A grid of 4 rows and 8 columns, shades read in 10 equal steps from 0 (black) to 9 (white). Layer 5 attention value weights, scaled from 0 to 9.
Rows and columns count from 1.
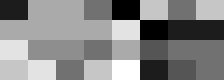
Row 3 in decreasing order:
8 6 5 5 4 4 4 3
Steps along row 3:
down same down up down up same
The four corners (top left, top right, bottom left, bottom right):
1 7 7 4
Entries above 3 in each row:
6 5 7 6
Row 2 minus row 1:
5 0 0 2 8 -7 -3 -6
